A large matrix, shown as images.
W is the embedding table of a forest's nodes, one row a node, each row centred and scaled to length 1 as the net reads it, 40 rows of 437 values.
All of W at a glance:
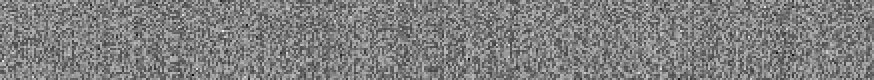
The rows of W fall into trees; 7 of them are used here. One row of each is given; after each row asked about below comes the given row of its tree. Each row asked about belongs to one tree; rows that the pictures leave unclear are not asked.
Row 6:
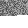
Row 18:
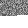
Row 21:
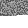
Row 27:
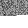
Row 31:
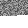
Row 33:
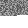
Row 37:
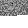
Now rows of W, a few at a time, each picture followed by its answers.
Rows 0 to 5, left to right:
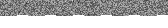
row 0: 37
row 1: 33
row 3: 27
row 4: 21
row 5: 33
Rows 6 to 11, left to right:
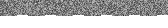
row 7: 21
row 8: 31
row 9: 37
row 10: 18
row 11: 31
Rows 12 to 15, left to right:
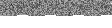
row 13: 27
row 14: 37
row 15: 33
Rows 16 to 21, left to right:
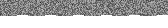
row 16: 31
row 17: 18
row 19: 37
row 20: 6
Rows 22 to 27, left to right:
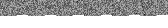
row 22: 21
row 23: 33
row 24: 27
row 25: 6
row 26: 6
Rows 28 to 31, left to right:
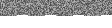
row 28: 21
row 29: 18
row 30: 18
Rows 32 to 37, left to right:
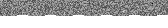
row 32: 31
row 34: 33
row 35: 33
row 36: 18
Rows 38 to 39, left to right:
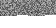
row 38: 37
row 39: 31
